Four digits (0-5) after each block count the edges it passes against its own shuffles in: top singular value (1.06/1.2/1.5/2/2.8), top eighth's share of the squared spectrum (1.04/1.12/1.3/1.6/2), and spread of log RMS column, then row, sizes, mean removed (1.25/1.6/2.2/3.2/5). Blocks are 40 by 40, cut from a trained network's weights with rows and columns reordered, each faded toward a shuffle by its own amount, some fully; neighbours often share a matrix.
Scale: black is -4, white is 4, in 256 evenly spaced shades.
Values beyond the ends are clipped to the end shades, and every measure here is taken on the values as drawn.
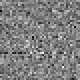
3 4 0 2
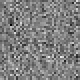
3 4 2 1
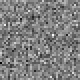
2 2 0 0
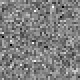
0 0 0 0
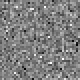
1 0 0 0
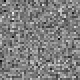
2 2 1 0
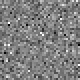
2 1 0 0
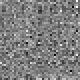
3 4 2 2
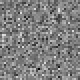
2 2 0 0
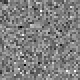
1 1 0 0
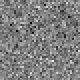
0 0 0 0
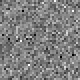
0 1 0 0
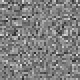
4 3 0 2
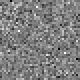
0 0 0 0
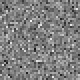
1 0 0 0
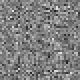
3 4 2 1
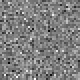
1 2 0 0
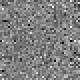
3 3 1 1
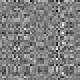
4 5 3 2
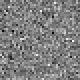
0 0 0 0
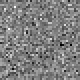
2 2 0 0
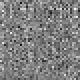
3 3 1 2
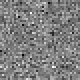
2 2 0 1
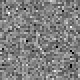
0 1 0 0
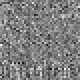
3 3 0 2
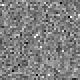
0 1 0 0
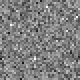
1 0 0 0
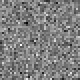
0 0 0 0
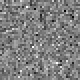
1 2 0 0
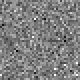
0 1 0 0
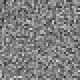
2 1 0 0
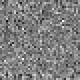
2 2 0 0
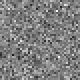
0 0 0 1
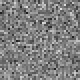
0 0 0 0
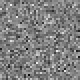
2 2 0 1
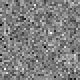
1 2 0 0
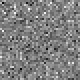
2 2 1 0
